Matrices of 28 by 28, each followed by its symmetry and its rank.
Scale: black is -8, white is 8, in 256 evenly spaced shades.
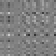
neither, rank two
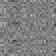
neither, rank five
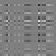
neither, rank one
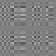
neither, rank one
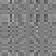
neither, rank two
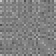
symmetric, rank three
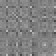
symmetric, rank three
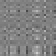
neither, rank two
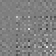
symmetric, rank three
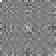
symmetric, rank three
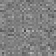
neither, rank five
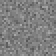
antisymmetric, full rank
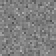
antisymmetric, full rank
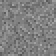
antisymmetric, full rank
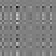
neither, rank one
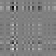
neither, rank one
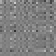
neither, rank two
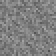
antisymmetric, full rank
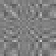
symmetric, rank three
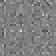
neither, rank five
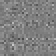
neither, rank five
